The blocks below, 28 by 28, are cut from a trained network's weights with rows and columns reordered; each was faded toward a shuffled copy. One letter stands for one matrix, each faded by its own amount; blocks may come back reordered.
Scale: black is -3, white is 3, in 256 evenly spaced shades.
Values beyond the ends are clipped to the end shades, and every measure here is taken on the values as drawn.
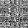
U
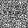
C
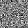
C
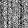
U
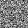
C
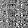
U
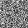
C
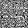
U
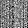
U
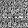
U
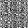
U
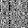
U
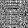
U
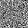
C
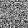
C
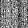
U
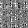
U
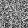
C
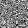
C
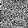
C
